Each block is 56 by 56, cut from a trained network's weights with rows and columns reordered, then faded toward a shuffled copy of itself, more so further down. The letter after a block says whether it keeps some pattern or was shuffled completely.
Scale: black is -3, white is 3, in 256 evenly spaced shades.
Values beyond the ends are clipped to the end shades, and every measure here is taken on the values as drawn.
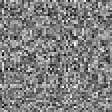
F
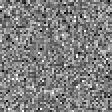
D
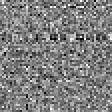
F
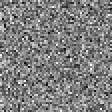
D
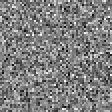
D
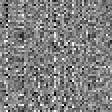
F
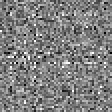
F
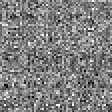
F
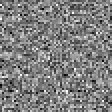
F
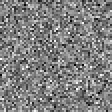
D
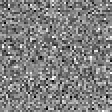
F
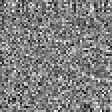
F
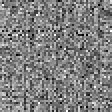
F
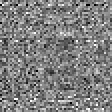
F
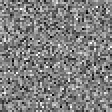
D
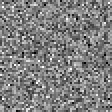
D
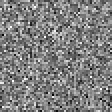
D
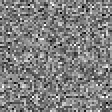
F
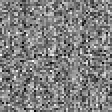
F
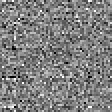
F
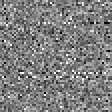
F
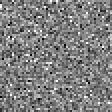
D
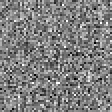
D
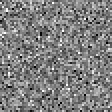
D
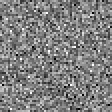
D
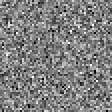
D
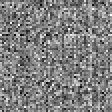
F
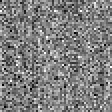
F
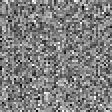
F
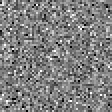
D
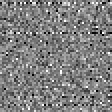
F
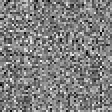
F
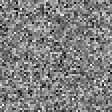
D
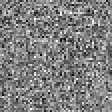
F
